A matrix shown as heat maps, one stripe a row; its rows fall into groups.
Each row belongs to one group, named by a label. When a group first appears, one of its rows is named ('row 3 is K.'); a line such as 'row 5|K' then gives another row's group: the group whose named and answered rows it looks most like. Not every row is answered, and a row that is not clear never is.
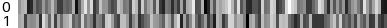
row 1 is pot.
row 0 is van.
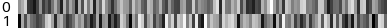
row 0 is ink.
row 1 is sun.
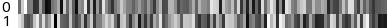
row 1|pot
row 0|ink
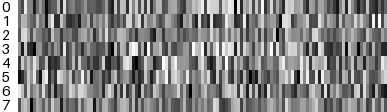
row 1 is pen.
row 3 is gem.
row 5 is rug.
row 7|ink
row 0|gem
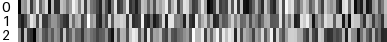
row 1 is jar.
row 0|rug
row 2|gem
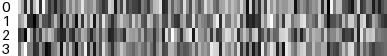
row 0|pot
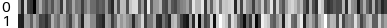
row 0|gem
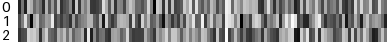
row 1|van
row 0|sun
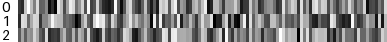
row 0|rug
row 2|rug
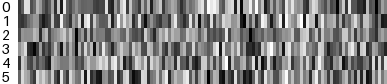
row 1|jar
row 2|rug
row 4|pen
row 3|ink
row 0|gem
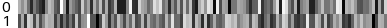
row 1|sun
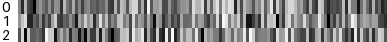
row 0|gem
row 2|sun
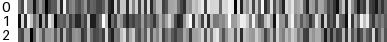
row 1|sun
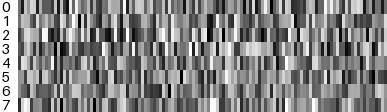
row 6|jar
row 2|rug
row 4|van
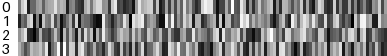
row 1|sun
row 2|ink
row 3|pot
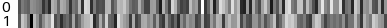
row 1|van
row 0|jar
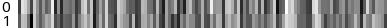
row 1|van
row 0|van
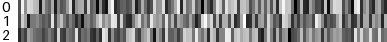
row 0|pot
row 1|pen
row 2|sun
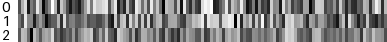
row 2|van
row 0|pen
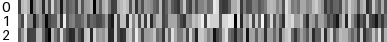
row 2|pen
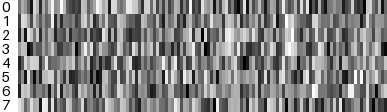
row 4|rug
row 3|van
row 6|ink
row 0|pen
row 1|van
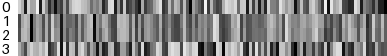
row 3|pot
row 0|pot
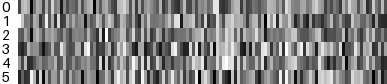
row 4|gem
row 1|pot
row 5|jar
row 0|ink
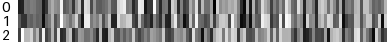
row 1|jar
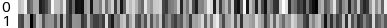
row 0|pen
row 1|gem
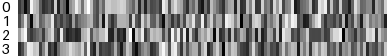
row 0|jar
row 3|rug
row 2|pen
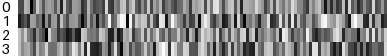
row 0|gem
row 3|rug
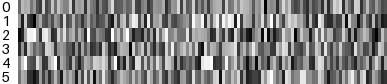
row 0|pot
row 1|gem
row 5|ink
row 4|pen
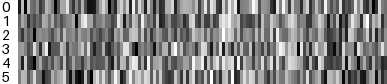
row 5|pen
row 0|sun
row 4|gem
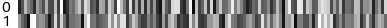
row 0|jar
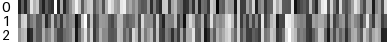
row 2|van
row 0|jar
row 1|van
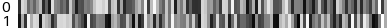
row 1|rug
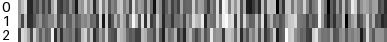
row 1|gem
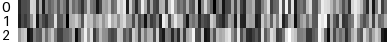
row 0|jar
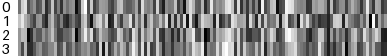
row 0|van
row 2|van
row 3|gem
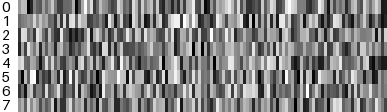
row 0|van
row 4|pot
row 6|sun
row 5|jar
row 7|pot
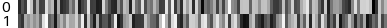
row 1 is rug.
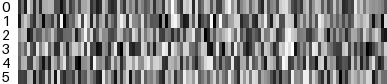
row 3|rug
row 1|jar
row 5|sun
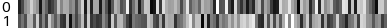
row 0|rug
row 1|sun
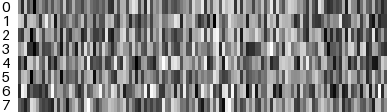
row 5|ink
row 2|gem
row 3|ink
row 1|pot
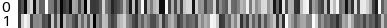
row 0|sun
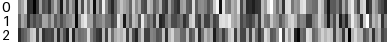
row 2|jar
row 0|ink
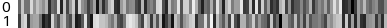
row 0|pot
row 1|pen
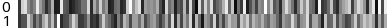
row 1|sun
